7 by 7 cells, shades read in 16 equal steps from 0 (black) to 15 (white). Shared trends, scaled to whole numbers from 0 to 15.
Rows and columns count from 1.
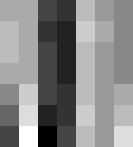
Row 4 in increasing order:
2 4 8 9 10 10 11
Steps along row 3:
down down down up down down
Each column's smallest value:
4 10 0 2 11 9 8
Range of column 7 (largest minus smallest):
5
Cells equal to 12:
3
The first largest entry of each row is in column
5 5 1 5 2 2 2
